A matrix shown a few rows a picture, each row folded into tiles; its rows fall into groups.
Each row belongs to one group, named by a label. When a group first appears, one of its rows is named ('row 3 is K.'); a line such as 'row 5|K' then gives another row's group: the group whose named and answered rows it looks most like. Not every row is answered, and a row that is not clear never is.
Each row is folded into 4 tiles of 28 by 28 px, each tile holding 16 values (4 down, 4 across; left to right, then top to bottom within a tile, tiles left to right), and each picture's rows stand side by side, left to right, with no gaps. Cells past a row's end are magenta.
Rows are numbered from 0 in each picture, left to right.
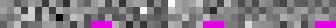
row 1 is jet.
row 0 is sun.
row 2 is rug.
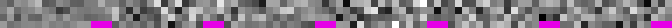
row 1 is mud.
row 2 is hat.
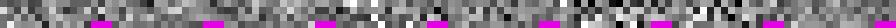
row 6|sun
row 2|jet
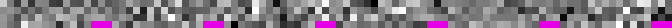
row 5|jet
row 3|hat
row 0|rug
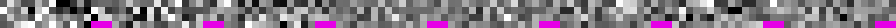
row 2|rug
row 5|jet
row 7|sun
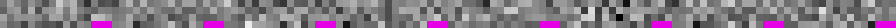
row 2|rug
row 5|sun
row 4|hat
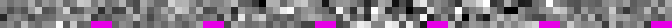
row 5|mud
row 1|jet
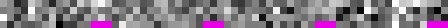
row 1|mud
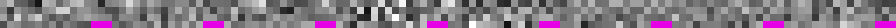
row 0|hat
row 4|rug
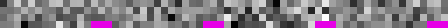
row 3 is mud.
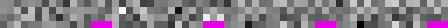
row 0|sun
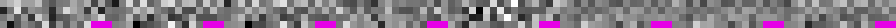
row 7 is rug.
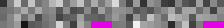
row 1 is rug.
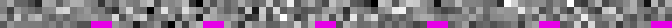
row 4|jet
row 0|hat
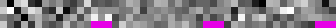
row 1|mud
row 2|hat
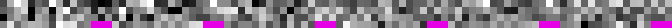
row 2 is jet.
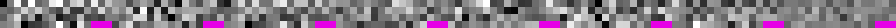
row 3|jet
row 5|mud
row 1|sun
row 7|sun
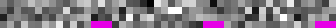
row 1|hat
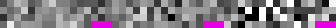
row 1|sun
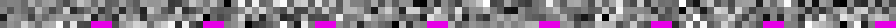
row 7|rug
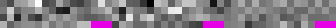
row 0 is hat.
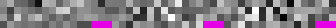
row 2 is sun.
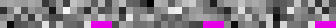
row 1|hat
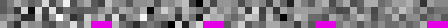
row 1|jet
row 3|jet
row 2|sun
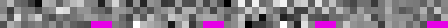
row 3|mud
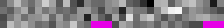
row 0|mud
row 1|hat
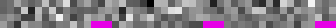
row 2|jet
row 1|hat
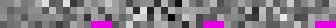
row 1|sun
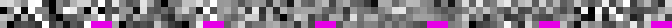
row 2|sun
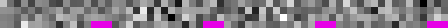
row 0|rug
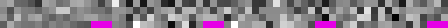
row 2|mud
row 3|sun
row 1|rug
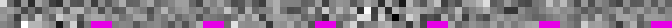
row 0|rug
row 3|sun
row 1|jet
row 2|mud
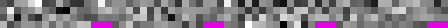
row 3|hat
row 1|sun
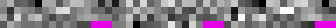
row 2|hat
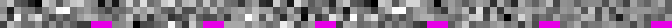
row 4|sun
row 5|sun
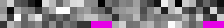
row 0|hat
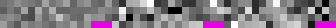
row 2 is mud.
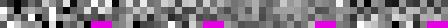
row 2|jet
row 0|mud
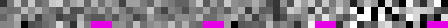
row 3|sun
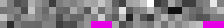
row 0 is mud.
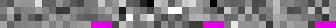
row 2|mud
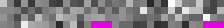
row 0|rug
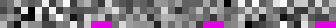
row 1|mud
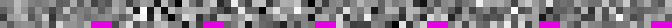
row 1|sun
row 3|jet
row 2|jet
